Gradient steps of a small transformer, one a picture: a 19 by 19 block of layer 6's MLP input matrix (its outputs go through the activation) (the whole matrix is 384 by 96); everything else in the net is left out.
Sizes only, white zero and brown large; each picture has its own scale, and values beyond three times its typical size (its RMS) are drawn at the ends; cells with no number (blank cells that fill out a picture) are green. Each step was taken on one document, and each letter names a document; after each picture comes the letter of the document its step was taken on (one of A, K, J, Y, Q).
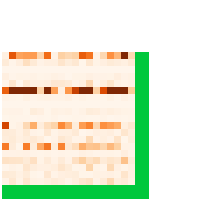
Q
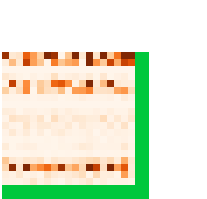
Q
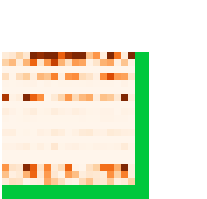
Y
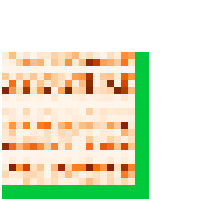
Q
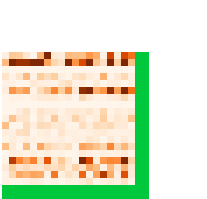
Q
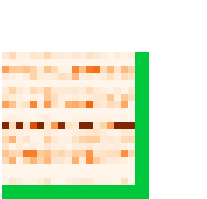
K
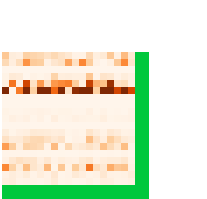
Q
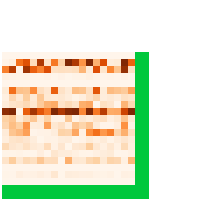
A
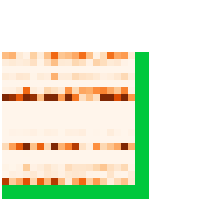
Y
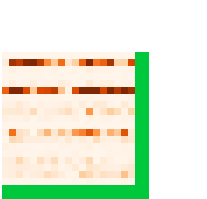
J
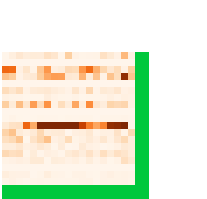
K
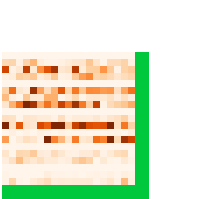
K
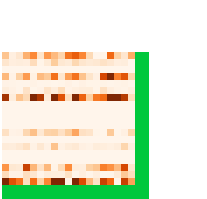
Y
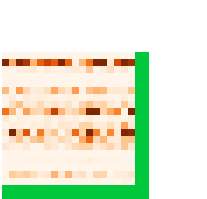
J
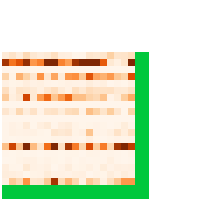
Y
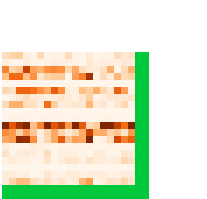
K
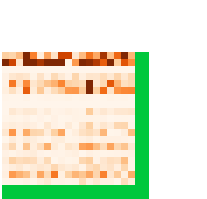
Q
